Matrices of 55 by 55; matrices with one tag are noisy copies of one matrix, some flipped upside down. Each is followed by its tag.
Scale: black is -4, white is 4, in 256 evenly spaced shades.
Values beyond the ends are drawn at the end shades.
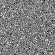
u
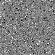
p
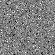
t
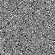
p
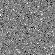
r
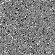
p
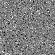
p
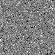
r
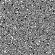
p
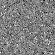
u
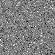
r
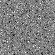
t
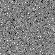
t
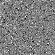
p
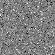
r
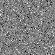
r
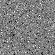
t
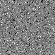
t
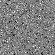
t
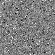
p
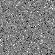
r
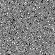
t
